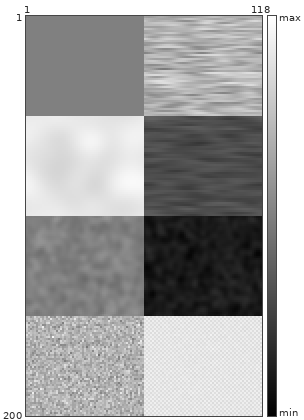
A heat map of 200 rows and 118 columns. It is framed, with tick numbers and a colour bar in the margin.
The table splits into 4 rows of 2 panels. Panel 1,1: middling, flat. Panel 1,2: high, streaked across. Panel 2,1: very high, smooth, faint in contrast. Panel 2,2: low, streaked across, faint in contrast. Panel 3,1: middling, blotchy, faint in contrast. Panel 3,2: very low, blotchy, faint in contrast. Panel 4,1: high, fine-grained. Panel 4,2: very high, checkered, faint in contrast.
